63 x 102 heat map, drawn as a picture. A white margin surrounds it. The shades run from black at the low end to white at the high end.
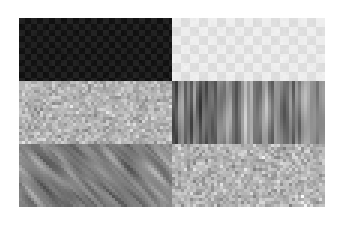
It is made of 3 by 2 panels. Panel 1,1: very low, checkered, faint in contrast. Panel 1,2: very high, checkered, faint in contrast. Panel 2,1: high, fine-grained. Panel 2,2: middling, streaked downward, strong in contrast. Panel 3,1: middling, slanting down to the right. Panel 3,2: high, fine-grained.
